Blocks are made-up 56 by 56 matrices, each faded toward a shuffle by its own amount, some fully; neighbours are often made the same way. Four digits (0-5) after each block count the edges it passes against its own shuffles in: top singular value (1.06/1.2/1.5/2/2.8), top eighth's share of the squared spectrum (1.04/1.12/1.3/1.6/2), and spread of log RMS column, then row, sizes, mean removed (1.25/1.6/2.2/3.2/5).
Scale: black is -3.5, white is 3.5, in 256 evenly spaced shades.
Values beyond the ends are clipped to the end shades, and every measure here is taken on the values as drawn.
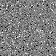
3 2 0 0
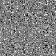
3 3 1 1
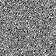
1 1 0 0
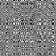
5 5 3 3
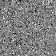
2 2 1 0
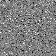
1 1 0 1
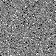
1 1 0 0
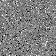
0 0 0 0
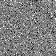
2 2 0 0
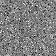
2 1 0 0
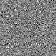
3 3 1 1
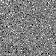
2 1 0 0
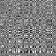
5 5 3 3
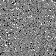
0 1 0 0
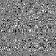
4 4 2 2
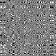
4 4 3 3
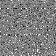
1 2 0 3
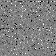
2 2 0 1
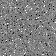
0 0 0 0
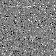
0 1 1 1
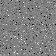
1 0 0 0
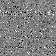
2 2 0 2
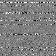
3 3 0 3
